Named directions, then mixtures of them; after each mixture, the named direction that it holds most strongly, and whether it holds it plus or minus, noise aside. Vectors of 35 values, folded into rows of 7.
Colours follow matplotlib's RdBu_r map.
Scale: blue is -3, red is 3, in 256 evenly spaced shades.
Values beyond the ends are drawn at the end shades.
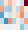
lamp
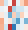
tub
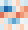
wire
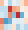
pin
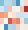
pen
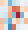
pin, plus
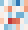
pen, plus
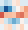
wire, plus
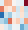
lamp, plus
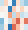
tub, minus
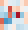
pin, plus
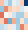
lamp, minus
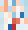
tub, minus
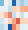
tub, minus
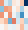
lamp, minus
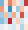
lamp, plus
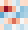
wire, minus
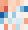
pen, minus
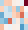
lamp, plus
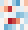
wire, minus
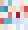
pin, plus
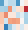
pen, plus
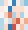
tub, minus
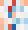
tub, plus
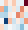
lamp, plus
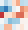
wire, plus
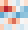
wire, minus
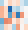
pin, minus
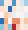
tub, minus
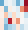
pen, plus
